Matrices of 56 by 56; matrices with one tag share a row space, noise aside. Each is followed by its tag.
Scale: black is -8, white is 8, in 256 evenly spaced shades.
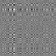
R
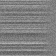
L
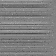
L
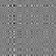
R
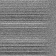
L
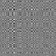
R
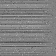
L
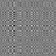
R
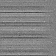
L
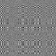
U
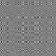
U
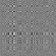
R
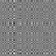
R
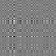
R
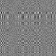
U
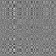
R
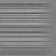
L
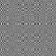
U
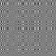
U
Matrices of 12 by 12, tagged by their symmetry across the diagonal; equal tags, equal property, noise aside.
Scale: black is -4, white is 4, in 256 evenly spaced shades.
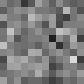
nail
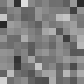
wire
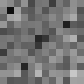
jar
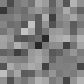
jar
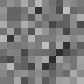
jar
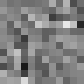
wire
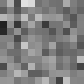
wire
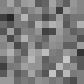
nail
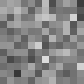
nail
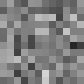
wire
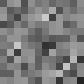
jar
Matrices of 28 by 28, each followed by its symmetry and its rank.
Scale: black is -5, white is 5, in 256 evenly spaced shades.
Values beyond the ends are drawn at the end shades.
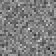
symmetric, full rank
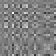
symmetric, rank two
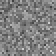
symmetric, full rank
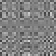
neither, rank two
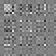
symmetric, rank two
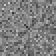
symmetric, full rank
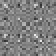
symmetric, rank three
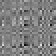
neither, rank two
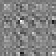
symmetric, rank three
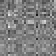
neither, rank three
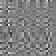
neither, rank three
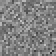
symmetric, full rank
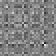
symmetric, rank two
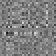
neither, rank three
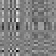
neither, rank two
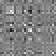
symmetric, rank three
